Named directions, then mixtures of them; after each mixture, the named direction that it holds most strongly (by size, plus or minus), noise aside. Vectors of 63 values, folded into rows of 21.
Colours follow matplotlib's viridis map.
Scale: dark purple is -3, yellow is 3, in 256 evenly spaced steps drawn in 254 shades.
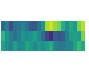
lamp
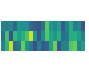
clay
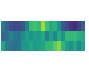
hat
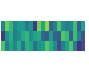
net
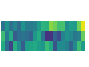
lamp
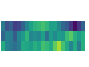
hat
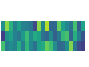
net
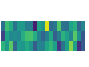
net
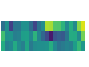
lamp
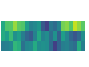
hat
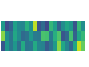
net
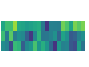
clay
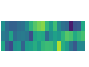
hat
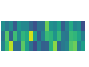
clay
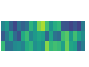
hat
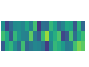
net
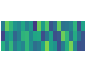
net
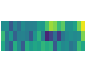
lamp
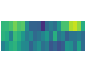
hat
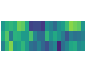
hat
